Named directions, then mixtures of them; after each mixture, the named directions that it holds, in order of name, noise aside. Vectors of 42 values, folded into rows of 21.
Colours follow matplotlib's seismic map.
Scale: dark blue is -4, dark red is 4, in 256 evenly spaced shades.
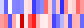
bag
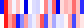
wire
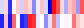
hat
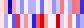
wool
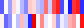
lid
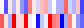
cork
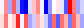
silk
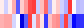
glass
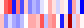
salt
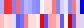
salt, wire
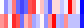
cork, glass, silk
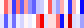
salt, wool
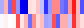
lid, silk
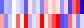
cork, lid, wool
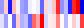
lid, wool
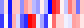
hat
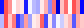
wire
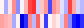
glass
